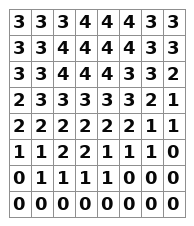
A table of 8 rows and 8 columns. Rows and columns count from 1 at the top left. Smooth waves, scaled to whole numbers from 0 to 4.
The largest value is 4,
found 10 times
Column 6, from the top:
4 4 3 3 2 1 0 0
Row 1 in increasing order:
3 3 3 3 3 4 4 4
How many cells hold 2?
11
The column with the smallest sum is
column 8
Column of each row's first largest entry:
4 3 3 2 1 3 2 1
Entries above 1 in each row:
8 8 8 7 6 2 0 0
